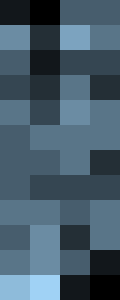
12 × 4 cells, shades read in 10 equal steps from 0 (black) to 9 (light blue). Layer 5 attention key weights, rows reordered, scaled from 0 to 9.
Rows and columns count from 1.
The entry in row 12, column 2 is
9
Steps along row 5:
down up down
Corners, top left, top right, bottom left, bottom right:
1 4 8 0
